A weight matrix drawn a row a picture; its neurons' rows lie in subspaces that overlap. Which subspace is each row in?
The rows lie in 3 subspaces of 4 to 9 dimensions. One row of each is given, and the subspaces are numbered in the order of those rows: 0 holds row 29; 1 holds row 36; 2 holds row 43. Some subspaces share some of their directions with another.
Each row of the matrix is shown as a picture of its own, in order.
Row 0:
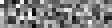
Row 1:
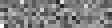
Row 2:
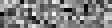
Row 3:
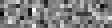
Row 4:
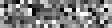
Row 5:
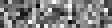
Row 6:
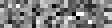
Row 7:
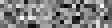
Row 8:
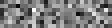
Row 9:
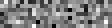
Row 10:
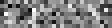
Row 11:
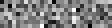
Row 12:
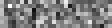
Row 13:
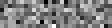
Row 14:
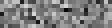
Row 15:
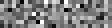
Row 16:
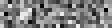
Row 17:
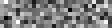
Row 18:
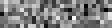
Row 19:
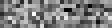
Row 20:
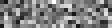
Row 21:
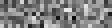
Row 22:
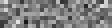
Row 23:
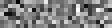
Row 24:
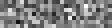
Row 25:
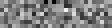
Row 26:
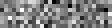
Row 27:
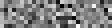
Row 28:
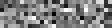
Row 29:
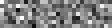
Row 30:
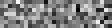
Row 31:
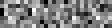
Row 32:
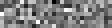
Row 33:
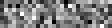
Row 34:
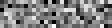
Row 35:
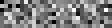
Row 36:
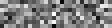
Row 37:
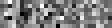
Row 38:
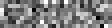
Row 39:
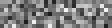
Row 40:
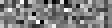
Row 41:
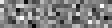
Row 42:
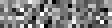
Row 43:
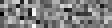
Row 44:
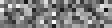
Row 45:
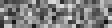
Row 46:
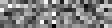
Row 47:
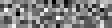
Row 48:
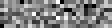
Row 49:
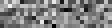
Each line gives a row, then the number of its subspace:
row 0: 0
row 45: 1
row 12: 1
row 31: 2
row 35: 2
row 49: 0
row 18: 2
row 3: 2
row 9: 1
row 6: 1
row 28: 0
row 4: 0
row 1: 1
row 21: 2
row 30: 0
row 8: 2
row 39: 1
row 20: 1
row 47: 1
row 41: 0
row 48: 1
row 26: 1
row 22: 1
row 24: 0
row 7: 0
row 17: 1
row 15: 2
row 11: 2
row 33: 1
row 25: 1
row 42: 1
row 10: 1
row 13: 2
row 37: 1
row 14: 0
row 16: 1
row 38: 2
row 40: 2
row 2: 2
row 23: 0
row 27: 1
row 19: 1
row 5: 1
